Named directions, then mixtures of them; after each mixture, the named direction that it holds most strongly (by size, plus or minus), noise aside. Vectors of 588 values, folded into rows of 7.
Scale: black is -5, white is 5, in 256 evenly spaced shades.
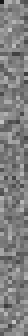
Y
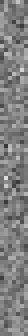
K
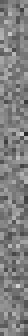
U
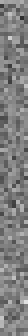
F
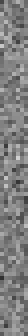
K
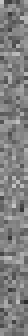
Y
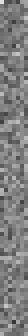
Y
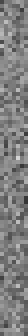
U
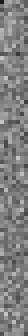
Y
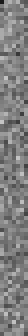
Y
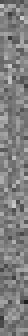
F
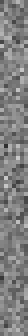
K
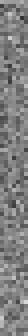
F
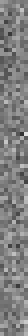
U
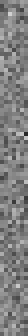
U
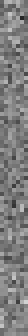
F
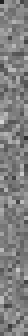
Y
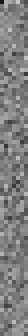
Y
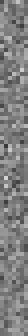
K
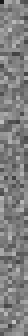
Y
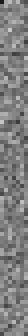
Y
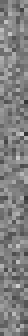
U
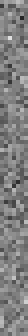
F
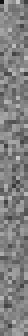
Y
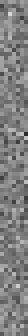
U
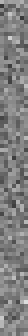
F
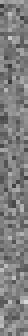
F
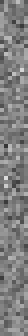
K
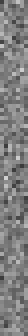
K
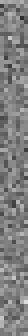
F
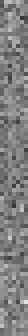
F
